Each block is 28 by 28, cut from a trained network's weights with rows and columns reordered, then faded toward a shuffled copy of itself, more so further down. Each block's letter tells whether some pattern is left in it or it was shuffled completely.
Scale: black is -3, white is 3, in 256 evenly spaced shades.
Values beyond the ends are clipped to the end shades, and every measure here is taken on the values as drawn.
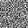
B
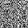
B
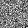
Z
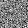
Z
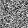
Z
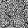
B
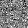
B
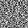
B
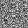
B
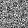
Z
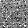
B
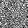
Z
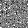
Z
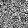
B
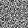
B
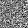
Z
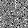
Z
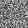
Z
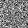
Z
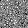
Z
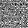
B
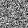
Z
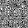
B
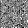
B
